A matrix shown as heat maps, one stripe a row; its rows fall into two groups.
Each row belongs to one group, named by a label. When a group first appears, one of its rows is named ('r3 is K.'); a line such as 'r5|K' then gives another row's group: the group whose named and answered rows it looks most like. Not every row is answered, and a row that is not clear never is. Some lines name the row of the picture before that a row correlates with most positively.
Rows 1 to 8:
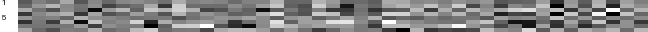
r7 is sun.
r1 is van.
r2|van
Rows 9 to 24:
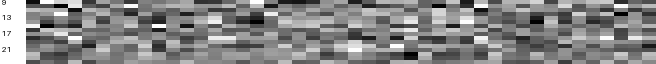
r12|van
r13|sun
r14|sun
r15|sun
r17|van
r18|van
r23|sun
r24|van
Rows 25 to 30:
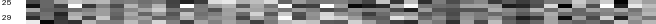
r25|van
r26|van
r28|van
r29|van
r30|sun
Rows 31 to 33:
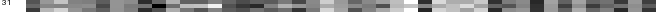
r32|sun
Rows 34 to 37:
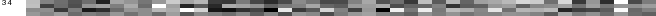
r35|sun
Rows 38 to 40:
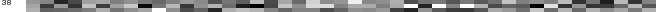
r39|sun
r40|sun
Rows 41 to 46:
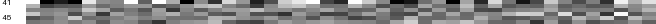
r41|sun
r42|sun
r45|van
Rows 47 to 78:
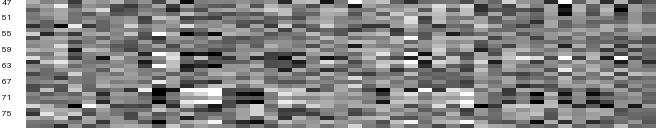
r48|van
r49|van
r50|van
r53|van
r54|van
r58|van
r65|van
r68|van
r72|sun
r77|sun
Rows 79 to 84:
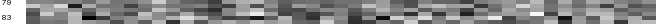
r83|van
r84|van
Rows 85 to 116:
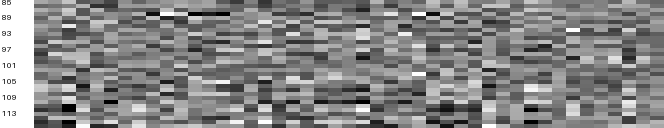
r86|van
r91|van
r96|sun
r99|van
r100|van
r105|sun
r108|sun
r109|van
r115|van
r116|van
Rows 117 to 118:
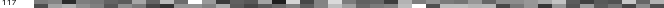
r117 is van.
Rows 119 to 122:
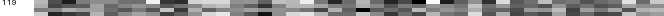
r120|sun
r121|van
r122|sun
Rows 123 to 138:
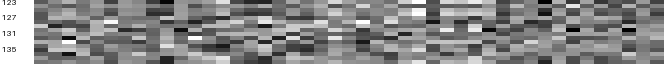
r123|sun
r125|sun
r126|sun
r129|sun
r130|van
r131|van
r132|van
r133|van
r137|sun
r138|sun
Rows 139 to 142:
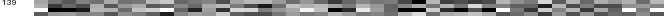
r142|sun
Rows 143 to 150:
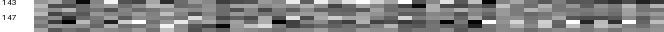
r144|sun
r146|sun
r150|sun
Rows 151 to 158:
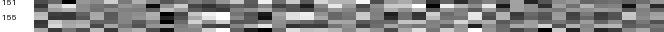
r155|sun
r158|sun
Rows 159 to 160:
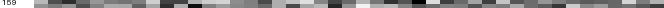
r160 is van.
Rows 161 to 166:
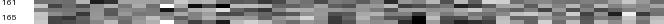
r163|sun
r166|sun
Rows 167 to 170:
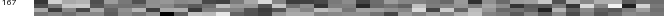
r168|van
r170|sun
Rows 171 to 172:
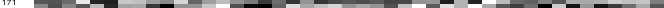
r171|van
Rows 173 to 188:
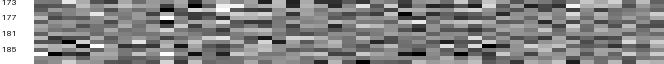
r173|van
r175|sun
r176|van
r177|sun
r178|sun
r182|sun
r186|sun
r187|van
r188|van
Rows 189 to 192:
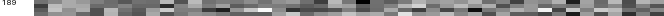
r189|van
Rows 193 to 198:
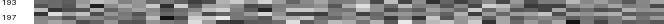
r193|van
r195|sun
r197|sun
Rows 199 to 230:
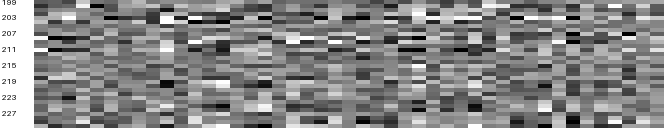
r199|van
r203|van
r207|van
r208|sun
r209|van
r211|sun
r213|van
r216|van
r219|sun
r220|sun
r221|van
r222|van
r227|sun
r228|van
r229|van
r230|sun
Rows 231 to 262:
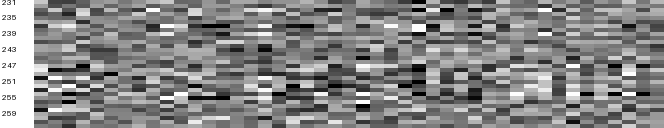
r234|van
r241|van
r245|van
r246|sun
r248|sun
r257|van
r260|sun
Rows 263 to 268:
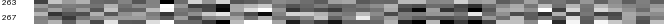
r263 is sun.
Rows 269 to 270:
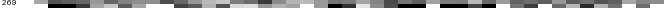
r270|sun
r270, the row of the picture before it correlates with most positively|268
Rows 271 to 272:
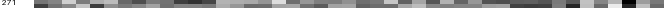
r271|van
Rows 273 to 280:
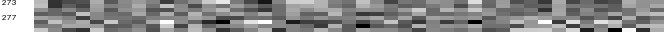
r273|sun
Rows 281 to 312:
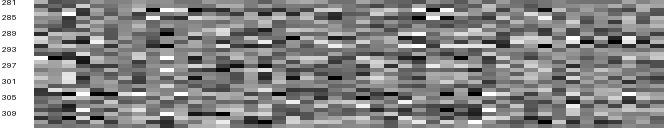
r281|sun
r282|van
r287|van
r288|sun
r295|sun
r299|van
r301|van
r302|sun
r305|van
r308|van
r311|sun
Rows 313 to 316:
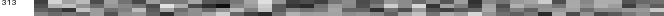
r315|van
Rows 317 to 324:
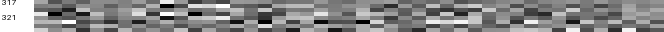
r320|sun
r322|van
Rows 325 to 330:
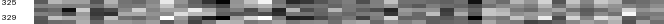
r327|van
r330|van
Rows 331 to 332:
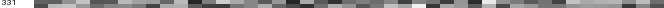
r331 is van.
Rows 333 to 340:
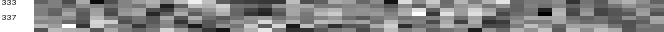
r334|sun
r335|sun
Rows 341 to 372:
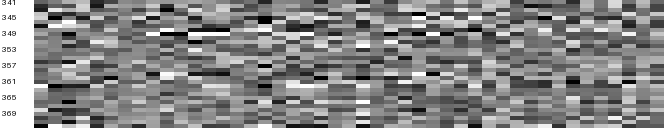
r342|van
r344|sun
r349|sun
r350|van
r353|van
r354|sun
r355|van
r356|van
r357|van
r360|van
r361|van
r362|sun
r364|sun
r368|sun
